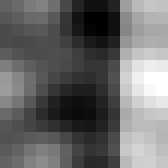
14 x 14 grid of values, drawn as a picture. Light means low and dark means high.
Ninth with the lowest average: middle right. Lone odd cells: none. Seam: vertical, 70% of the way across, the left part higher. Ninth with the highest average: top middle.
